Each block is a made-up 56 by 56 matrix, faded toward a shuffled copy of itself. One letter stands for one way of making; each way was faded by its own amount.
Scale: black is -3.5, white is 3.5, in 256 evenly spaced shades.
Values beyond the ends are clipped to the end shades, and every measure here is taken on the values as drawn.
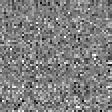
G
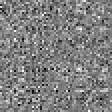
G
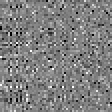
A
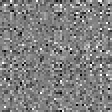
A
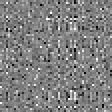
A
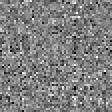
G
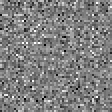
G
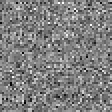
G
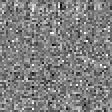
G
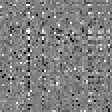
A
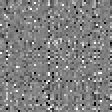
A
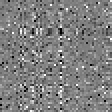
A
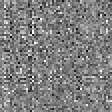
G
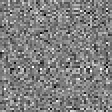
G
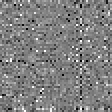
A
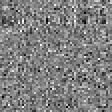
G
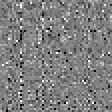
A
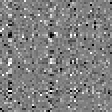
A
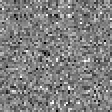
G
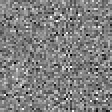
G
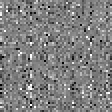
A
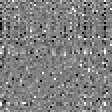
A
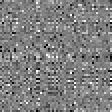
A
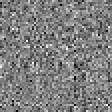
G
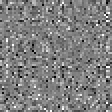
A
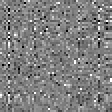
A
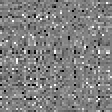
A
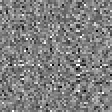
G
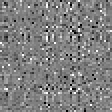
A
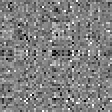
A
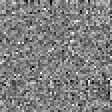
G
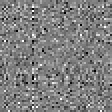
A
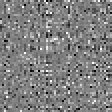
A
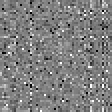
A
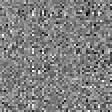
G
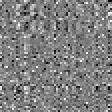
A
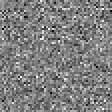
G
